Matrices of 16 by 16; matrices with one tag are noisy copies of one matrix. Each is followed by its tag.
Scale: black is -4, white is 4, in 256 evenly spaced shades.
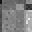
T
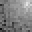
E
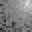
E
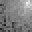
E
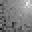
E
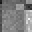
T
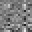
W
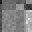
T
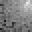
E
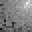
E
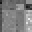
T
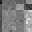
T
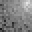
E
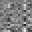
W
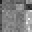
T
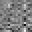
W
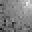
E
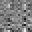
W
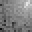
E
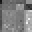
T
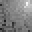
E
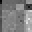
T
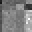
T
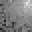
E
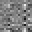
W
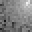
E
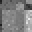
T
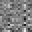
W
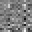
W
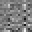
W
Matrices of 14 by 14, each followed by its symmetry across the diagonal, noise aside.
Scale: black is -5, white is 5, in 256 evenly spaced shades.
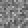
symmetric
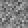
antisymmetric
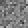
symmetric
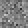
antisymmetric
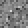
symmetric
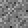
symmetric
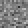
neither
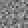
antisymmetric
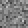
neither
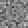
neither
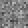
antisymmetric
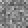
symmetric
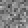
neither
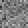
neither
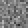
neither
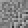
symmetric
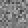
neither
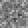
symmetric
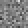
antisymmetric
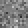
antisymmetric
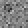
symmetric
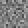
neither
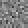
antisymmetric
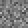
neither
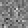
neither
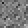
symmetric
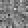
antisymmetric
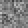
antisymmetric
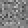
antisymmetric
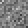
symmetric
